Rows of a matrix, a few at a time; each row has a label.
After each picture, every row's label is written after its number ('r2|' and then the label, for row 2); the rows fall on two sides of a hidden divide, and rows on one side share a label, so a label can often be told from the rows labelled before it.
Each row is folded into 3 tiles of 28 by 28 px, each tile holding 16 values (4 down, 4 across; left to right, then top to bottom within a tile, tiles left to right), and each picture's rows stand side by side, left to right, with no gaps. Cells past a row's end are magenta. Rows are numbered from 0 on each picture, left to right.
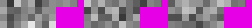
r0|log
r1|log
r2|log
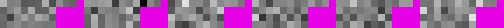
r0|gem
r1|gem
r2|log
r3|log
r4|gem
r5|log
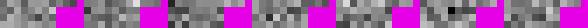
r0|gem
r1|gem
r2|log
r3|gem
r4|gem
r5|log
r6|log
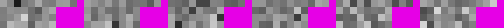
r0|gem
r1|gem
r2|gem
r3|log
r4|gem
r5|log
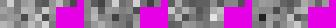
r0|log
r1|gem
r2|gem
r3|log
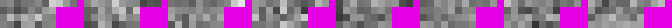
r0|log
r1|gem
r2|log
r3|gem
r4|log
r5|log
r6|gem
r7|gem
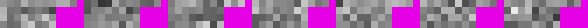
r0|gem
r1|gem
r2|log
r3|log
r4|log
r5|log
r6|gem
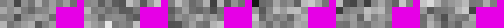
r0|gem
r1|gem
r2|gem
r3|log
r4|gem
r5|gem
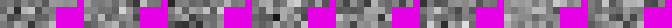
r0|log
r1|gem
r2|log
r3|gem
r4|log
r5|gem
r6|log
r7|gem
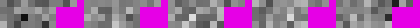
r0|log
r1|log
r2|gem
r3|gem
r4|gem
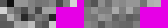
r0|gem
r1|log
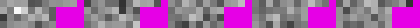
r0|gem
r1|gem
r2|log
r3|log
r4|log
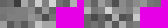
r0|log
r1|log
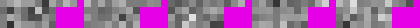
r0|gem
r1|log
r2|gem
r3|gem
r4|gem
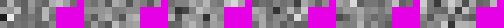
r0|gem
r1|log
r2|log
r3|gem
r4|log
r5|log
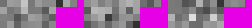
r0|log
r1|gem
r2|gem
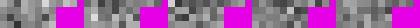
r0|log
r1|gem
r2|gem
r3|gem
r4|gem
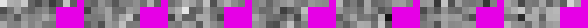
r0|gem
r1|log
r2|gem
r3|log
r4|gem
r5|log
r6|gem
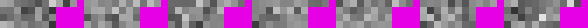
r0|gem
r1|gem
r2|log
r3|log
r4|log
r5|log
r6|gem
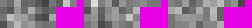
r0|gem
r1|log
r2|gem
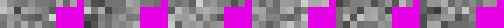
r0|log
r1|gem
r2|gem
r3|log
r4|gem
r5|log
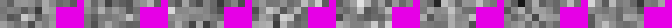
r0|log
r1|gem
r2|gem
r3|gem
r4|log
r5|log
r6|gem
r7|gem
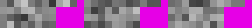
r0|log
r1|log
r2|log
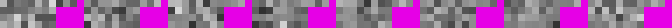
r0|gem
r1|log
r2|gem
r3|log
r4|gem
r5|gem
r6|log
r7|gem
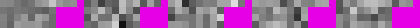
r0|gem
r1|gem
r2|gem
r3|log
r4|gem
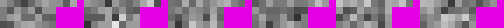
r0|gem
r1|gem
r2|log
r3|log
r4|log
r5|gem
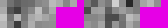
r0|log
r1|gem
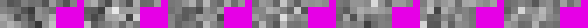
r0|gem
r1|log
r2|log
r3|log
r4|log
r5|log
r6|gem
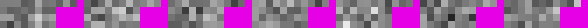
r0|gem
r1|gem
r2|log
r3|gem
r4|gem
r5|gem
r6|log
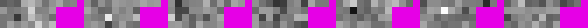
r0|log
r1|log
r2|log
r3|gem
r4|log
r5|log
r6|gem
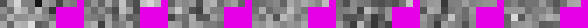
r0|gem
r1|log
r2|gem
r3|log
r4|log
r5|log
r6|gem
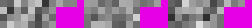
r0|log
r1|gem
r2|log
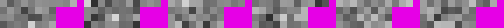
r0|gem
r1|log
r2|log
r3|log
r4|log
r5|gem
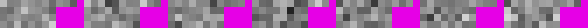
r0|gem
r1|log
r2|gem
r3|log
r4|gem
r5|log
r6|log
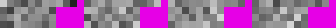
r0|gem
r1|gem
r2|log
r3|log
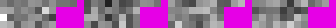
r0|log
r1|log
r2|gem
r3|gem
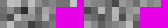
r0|log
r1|log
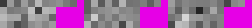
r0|log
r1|gem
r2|gem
